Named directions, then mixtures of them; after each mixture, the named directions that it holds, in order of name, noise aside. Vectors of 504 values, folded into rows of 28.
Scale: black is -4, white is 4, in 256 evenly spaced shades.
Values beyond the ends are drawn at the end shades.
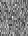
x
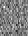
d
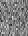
x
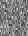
d, x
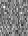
d, x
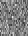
x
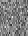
d, x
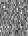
d, x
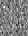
d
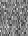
d, x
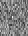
x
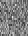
x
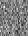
d, x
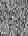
x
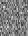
d, x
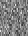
d, x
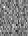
d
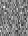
d, x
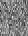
x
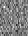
d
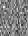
d, x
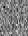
d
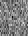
x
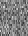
d, x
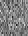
d, x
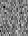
d, x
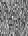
x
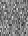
d, x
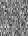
d, x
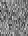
x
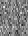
d, x
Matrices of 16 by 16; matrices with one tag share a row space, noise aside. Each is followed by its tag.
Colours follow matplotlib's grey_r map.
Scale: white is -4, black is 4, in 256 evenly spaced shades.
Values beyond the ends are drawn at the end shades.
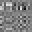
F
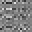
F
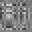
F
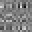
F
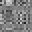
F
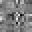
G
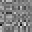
F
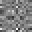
G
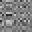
F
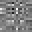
G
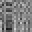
F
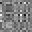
F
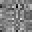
G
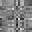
G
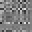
F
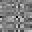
G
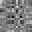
G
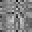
G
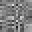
G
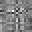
G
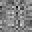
G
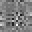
G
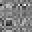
F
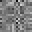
G
